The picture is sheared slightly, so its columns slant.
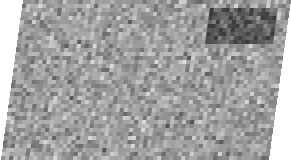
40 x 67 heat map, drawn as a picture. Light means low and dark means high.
The ninth with the highest average is the top right. On average the colour sits 40% of the way up the scale. An odd patch, higher than its surroundings, sits in the top right. Neither half mirrors the other.
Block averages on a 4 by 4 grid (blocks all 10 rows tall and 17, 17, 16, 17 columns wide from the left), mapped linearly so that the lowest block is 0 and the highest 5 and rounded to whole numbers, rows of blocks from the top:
0 0 1 5 | 0 0 0 1 | 0 0 0 0 | 0 0 0 1
